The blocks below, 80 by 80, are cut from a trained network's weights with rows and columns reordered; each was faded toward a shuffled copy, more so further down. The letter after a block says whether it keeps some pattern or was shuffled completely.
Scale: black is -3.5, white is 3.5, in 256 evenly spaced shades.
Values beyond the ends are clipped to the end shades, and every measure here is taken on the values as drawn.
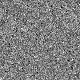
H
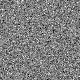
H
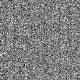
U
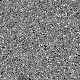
H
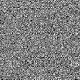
U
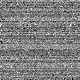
U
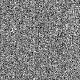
U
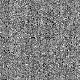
U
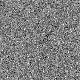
H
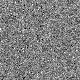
H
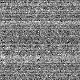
U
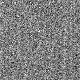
U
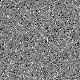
H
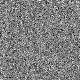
H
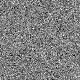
H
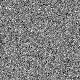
H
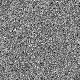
H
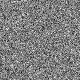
H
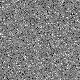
H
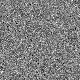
H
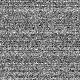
U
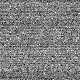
U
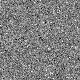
H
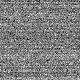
U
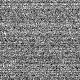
U
